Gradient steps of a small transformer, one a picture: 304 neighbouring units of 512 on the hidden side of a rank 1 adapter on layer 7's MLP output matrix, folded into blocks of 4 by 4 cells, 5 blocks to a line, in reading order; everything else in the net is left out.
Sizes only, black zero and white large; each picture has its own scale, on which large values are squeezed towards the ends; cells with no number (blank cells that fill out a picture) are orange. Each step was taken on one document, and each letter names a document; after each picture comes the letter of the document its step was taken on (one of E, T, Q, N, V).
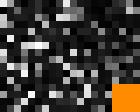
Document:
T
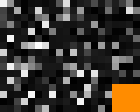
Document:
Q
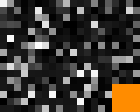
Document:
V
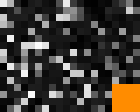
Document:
T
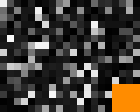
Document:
V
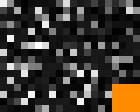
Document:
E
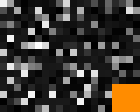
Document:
E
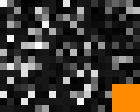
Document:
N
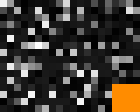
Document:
E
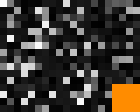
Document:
N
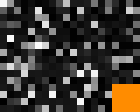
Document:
V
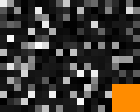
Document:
V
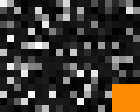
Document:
E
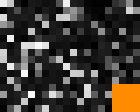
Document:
T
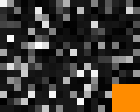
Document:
V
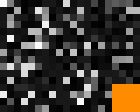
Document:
N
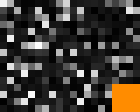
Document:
Q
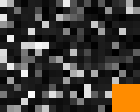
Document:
T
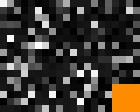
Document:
V
